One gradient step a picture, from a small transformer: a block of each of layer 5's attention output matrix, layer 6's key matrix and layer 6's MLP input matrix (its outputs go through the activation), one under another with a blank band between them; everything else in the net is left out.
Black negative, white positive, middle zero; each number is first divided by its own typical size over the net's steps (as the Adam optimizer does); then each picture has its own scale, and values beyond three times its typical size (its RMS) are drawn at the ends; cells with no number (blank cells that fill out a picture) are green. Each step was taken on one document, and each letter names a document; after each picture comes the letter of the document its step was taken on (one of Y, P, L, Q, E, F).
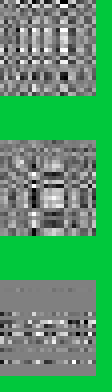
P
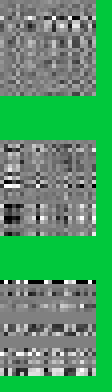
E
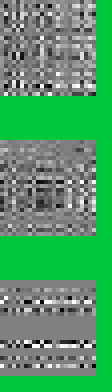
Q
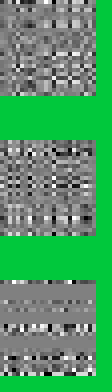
E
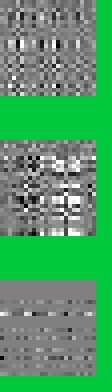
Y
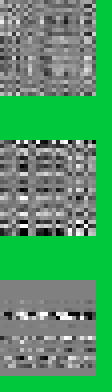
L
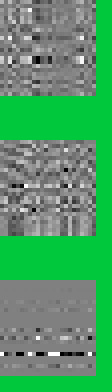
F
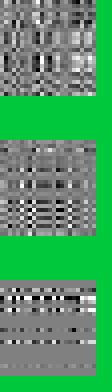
Q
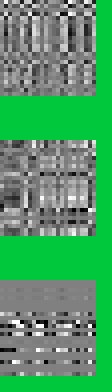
P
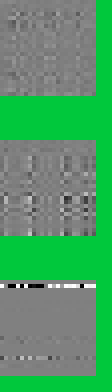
Y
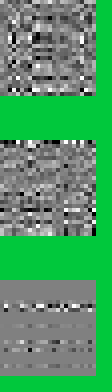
F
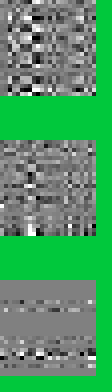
F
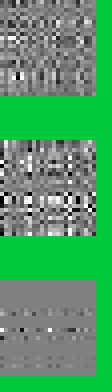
Y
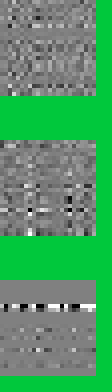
F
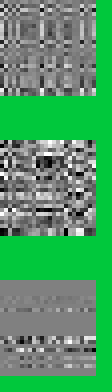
L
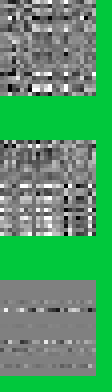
F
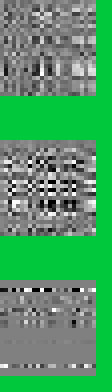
Q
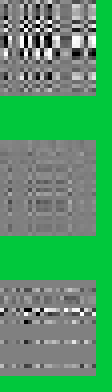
Q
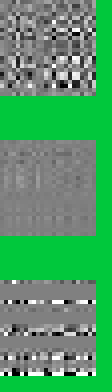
E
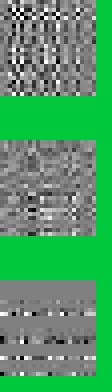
Y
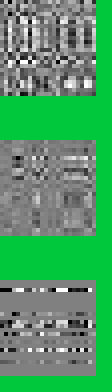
P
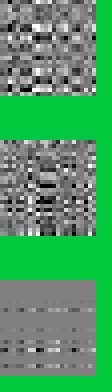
F
